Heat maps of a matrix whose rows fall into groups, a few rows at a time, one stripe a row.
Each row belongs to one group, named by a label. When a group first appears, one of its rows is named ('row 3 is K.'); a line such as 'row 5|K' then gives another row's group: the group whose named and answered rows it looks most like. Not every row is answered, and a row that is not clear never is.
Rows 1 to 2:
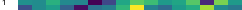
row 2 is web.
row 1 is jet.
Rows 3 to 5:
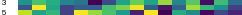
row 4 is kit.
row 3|jet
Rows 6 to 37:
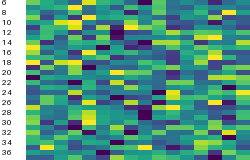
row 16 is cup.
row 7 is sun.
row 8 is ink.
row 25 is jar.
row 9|cup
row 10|sun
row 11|sun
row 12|jar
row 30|cup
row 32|ink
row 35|kit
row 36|jet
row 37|jet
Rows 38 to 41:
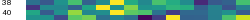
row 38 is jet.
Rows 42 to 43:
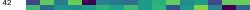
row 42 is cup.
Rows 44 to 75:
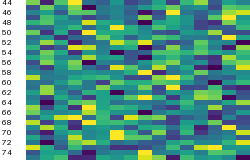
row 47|web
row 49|jet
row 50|cup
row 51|ink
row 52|kit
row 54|jar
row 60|jet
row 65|cup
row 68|cup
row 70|jet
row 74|web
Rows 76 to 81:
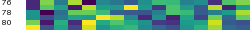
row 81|cup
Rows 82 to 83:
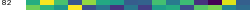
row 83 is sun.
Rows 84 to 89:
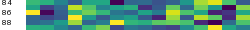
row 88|jet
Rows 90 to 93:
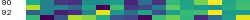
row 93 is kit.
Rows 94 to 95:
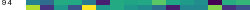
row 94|jet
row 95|cup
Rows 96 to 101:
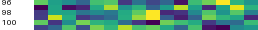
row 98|kit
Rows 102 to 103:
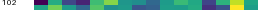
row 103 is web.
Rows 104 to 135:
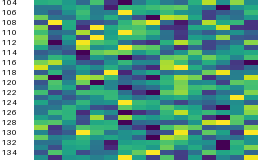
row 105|jet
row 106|jet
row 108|kit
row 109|cup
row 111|cup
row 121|jar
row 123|ink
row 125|jet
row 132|jet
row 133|jet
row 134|kit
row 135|jet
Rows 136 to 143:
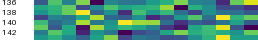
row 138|sun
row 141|cup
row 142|jar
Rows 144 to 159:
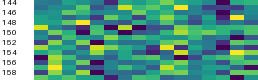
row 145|jet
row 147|ink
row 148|sun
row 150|jar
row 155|kit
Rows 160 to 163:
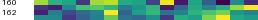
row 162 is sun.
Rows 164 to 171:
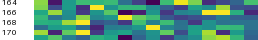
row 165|cup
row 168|sun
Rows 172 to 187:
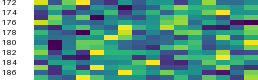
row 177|jet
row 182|cup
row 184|kit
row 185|cup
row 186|jet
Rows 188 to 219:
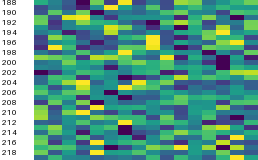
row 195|kit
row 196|web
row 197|kit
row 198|jet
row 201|jet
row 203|jar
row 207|jar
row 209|cup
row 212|jet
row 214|jar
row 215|ink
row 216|cup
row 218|cup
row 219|web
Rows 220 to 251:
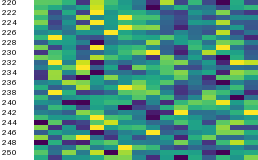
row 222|cup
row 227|kit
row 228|web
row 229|cup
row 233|sun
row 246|web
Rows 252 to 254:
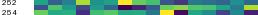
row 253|jar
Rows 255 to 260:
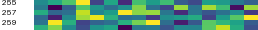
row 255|sun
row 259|kit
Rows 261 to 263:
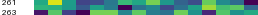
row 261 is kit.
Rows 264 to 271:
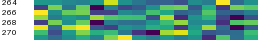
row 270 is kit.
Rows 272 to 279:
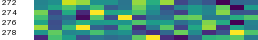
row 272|sun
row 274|cup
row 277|ink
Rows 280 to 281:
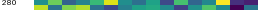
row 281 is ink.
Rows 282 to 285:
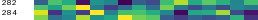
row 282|jar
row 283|sun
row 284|cup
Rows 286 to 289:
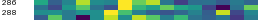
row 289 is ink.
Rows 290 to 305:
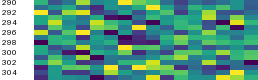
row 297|jar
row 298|jar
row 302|kit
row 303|sun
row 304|ink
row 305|web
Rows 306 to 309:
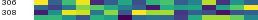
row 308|sun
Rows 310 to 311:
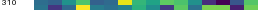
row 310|jet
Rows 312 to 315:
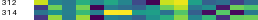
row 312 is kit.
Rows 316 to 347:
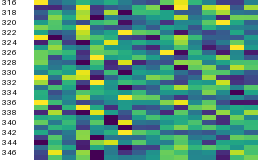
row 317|web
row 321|sun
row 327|cup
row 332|cup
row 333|jar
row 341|jar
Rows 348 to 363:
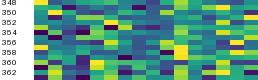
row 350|kit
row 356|ink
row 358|web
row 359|jar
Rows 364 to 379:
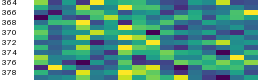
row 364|cup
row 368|sun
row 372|web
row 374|jet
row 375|ink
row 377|kit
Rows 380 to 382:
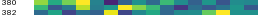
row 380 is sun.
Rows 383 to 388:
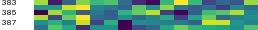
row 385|kit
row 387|sun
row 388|jar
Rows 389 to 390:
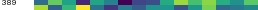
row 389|jar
